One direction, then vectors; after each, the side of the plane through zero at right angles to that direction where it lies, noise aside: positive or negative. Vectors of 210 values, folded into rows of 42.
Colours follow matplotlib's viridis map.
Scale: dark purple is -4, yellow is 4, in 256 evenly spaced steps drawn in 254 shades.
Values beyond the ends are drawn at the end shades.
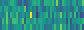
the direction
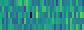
negative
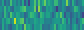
positive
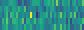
positive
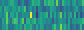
positive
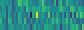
negative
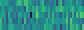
negative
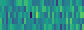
negative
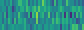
negative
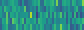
positive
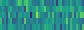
negative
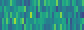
positive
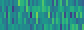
negative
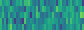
negative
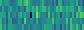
negative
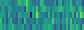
negative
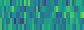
negative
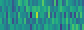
negative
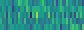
negative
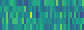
positive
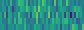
negative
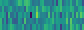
negative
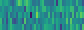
negative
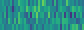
negative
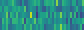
positive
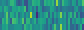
positive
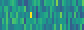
positive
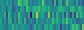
negative
